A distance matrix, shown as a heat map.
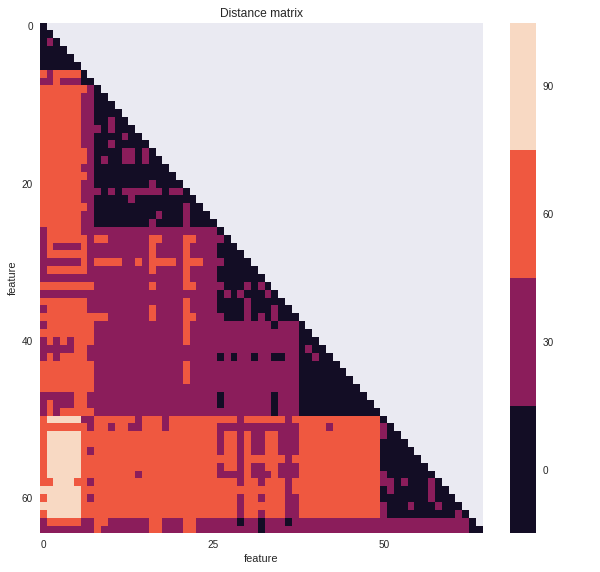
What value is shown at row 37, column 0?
60
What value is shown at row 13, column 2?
60
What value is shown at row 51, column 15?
60
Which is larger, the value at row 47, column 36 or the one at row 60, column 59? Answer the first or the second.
the first
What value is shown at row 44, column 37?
30
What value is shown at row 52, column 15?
60
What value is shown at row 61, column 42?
60
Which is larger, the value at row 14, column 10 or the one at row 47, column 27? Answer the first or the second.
the second
